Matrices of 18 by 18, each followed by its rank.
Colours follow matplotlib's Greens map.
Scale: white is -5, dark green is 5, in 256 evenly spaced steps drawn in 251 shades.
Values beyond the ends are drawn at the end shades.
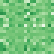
three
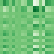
one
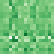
three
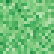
full rank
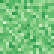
full rank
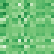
two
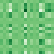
one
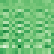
two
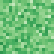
full rank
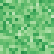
full rank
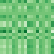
one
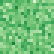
full rank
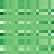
one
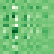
two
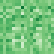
three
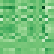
two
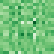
three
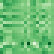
three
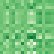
two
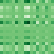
one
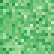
full rank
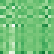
two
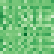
three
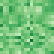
three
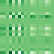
one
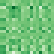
two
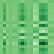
one
